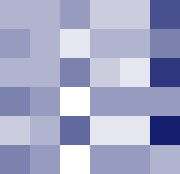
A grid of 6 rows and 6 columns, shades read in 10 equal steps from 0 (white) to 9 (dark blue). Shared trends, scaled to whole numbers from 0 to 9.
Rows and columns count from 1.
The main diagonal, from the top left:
3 3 5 4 1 3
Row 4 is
5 4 0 4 4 4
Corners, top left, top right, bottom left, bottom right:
3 7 5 3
